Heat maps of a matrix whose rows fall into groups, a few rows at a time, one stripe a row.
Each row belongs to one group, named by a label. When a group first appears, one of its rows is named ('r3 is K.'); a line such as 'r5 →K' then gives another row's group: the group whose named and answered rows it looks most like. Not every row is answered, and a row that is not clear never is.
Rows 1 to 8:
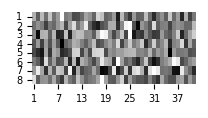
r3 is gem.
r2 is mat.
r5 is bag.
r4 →bag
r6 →gem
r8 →gem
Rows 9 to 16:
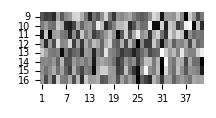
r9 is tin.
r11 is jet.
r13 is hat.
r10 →bag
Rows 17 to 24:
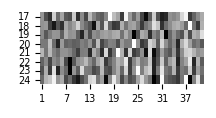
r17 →gem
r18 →tin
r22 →bag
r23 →bag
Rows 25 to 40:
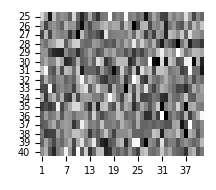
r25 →gem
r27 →jet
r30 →bag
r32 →mat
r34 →gem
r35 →tin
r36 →mat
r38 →tin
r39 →mat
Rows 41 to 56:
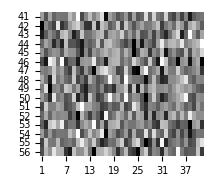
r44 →hat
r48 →gem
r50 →gem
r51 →mat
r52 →jet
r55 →mat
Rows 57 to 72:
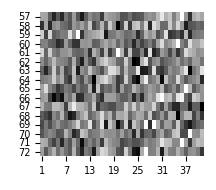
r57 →hat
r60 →hat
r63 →gem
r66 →hat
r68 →bag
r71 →hat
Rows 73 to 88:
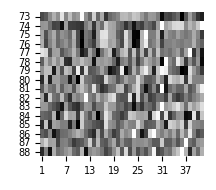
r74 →hat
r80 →jet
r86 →tin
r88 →gem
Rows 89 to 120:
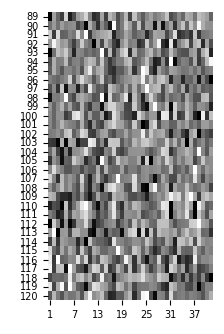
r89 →tin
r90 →jet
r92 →bag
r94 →mat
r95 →mat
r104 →tin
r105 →hat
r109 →hat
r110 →tin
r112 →tin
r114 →jet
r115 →gem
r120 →mat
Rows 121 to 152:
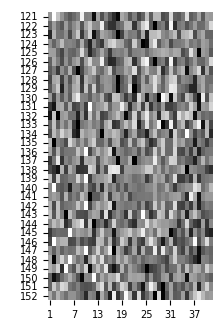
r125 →hat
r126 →mat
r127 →bag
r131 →gem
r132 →jet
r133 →bag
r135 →tin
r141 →hat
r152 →jet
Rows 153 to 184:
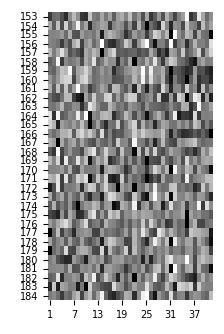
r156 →mat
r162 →bag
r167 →gem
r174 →bag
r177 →tin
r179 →tin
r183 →jet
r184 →mat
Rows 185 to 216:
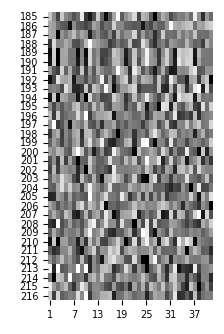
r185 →gem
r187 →gem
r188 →mat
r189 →jet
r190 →jet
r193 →bag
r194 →jet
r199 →mat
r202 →jet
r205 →gem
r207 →bag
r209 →mat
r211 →bag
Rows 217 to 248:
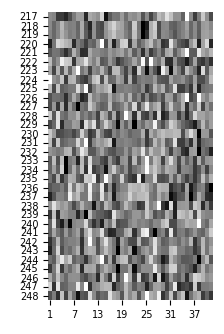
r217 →hat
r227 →bag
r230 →hat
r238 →bag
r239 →jet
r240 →tin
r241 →mat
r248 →bag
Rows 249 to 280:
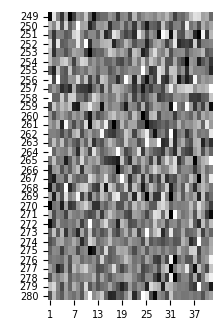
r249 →tin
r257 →hat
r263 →bag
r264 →gem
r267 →gem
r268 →tin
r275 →hat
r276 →mat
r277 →tin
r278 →mat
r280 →mat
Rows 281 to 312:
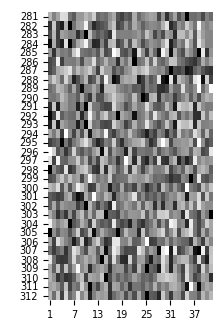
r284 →tin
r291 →jet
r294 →bag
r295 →tin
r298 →tin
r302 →jet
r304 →hat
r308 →tin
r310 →hat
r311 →hat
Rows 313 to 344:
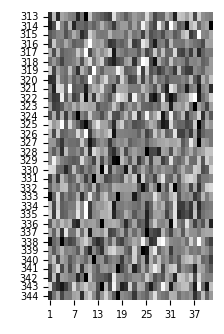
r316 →mat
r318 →mat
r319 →gem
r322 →gem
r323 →tin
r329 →bag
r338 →tin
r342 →jet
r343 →tin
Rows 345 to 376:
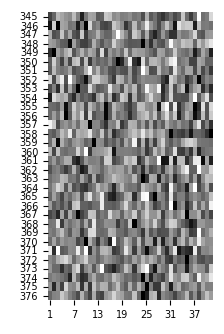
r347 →gem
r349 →tin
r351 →mat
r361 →bag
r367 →bag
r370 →jet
